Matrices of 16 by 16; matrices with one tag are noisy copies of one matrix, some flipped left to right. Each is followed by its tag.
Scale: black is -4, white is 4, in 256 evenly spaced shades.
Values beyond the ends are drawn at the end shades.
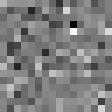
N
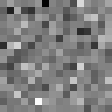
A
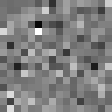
N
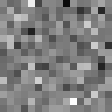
A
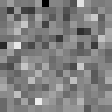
A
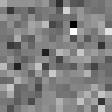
N
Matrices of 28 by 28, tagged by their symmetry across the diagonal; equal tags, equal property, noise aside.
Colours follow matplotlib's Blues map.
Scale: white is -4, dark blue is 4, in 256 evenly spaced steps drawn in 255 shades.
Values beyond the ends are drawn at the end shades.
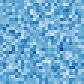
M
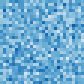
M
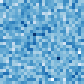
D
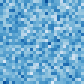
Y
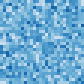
D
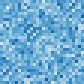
D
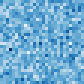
Y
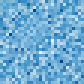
D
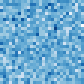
Y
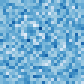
D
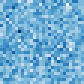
Y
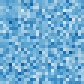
M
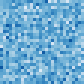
M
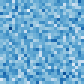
M
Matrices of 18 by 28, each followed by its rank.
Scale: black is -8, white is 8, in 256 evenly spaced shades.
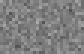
full rank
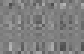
two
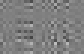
two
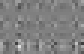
two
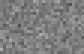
full rank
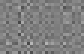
two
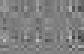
two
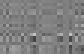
two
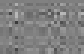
two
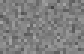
full rank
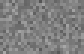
full rank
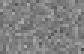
full rank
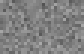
full rank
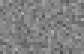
full rank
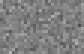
full rank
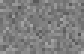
full rank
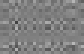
two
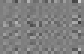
two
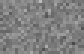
full rank
